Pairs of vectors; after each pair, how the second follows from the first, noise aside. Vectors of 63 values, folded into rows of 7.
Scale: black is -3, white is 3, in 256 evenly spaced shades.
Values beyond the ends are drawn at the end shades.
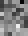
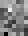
reversed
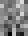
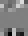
partly zeroed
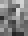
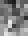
reversed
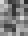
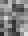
reversed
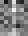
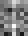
reversed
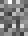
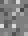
partly zeroed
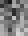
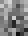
reversed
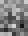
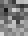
reversed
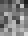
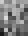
reversed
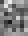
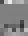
partly zeroed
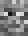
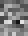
reversed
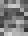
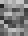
reversed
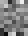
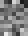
reversed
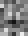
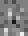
partly zeroed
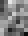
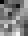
reversed
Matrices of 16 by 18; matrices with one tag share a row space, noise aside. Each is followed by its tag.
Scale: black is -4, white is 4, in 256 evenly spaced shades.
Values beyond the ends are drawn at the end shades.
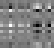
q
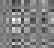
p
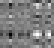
q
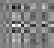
p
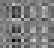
p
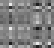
q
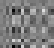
p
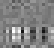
p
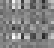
p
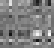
q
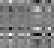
q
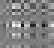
p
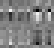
q
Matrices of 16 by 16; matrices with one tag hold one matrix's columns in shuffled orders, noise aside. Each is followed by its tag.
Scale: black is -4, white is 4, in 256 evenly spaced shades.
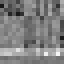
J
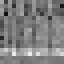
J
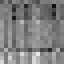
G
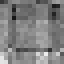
G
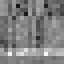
J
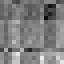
G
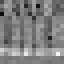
J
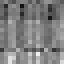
G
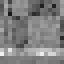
J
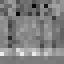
J
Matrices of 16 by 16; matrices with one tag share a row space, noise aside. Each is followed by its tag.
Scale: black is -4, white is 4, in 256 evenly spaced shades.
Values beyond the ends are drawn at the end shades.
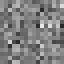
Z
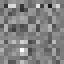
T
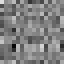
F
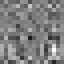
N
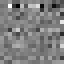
Z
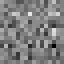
N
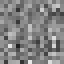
N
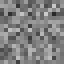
N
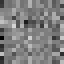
F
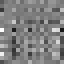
F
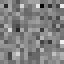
Z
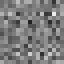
N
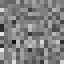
F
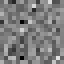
T
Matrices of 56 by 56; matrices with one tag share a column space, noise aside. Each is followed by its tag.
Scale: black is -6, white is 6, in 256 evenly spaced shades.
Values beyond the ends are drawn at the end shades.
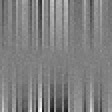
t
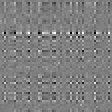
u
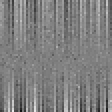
t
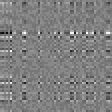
u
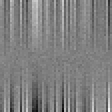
t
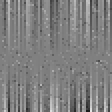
t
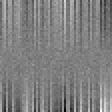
t
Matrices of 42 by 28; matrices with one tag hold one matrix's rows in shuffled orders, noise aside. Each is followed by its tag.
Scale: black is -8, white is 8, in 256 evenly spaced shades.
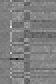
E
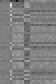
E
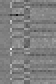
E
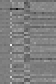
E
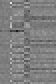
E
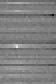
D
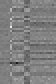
E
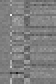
E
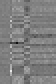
E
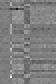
E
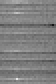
D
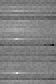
D
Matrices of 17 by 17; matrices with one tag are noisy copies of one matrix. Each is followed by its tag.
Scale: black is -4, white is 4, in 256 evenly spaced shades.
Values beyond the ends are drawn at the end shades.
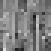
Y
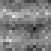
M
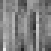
Y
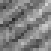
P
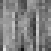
Y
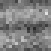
M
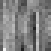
Y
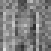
Y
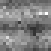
M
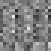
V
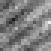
P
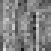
Y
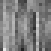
Y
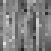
Y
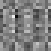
V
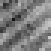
P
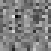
V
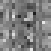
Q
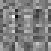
V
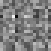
V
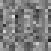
V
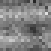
M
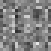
V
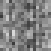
Q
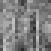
Y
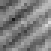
P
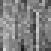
Y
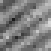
P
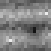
M
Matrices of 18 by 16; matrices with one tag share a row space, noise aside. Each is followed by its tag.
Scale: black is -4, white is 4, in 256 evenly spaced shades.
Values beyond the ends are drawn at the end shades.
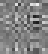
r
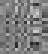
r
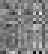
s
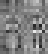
s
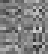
s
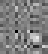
r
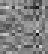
s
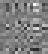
r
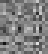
s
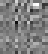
r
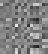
r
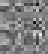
s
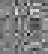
r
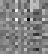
r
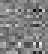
s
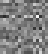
s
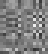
s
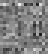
s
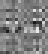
s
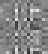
r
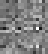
s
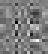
r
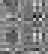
s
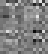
s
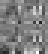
s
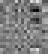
r
